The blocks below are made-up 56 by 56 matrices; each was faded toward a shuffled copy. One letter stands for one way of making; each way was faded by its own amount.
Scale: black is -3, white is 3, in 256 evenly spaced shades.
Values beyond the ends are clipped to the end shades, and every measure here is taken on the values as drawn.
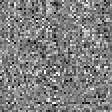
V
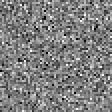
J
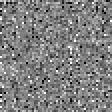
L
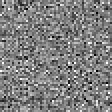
V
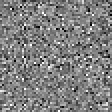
V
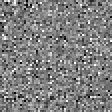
L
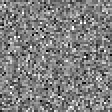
J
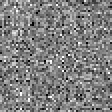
V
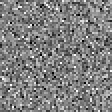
J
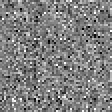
L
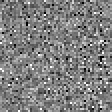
L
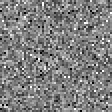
J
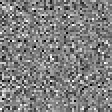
V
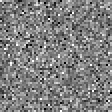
J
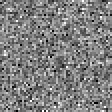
J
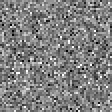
J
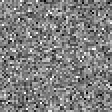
J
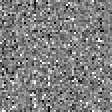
L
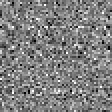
V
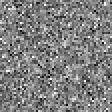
J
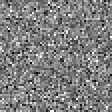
J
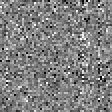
L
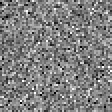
J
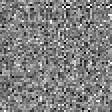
V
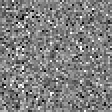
L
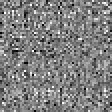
V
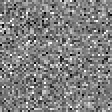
V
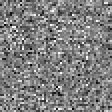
V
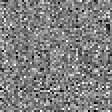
V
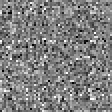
V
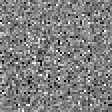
L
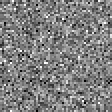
J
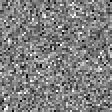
J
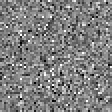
L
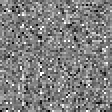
L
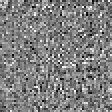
V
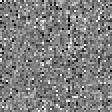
L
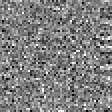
V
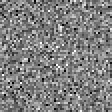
J
